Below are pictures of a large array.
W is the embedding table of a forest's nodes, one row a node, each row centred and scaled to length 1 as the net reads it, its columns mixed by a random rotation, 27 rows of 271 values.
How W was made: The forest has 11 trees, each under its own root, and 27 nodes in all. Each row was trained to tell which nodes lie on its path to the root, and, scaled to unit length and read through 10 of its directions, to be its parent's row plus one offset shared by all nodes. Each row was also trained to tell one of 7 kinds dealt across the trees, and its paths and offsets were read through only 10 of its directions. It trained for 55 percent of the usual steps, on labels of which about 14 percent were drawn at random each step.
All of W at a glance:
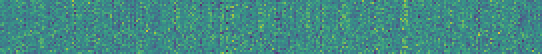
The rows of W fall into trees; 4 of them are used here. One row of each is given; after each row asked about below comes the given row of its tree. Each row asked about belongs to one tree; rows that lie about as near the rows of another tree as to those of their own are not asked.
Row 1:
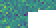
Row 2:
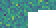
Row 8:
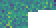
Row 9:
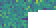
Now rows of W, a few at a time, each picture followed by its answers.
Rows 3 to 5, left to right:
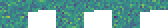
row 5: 1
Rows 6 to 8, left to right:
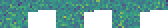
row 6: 2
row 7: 9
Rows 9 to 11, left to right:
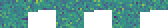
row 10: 2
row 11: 1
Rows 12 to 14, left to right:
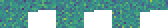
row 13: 2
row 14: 8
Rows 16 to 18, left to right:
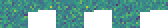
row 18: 9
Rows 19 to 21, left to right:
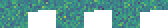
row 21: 2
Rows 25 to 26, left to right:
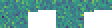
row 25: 1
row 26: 9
